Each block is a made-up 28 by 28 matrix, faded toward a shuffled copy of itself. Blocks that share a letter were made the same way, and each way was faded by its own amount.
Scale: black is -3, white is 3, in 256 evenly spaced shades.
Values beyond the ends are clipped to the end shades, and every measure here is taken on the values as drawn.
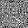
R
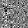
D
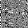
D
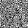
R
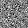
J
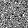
J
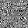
R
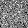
J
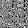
D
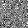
R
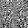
D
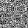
R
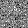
J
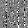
D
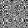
R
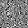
R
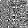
D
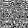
R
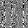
D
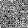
R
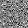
R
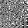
R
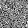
J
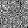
R
